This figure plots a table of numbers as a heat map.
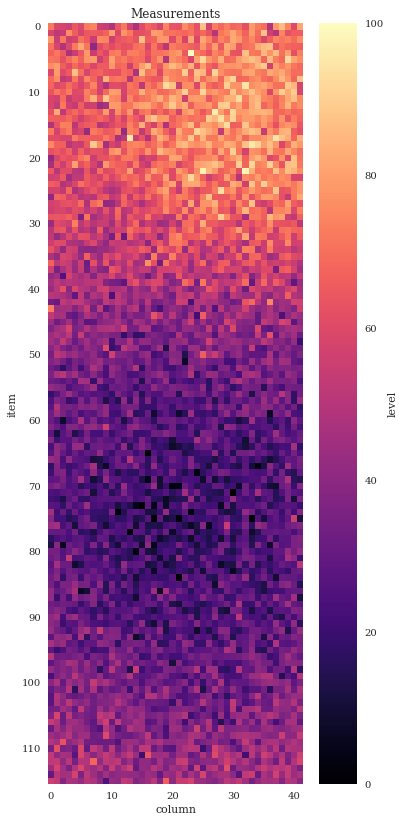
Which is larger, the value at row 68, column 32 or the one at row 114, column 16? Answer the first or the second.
the second
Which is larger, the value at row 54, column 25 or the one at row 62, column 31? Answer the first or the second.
the first
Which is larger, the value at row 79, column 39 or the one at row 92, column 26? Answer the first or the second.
the first
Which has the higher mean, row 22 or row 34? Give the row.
22
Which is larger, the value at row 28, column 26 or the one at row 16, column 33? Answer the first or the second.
the second
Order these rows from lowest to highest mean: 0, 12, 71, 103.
71, 103, 0, 12
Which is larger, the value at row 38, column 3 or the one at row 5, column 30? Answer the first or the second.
the second
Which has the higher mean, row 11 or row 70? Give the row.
11
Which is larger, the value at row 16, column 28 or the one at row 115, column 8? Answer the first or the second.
the first
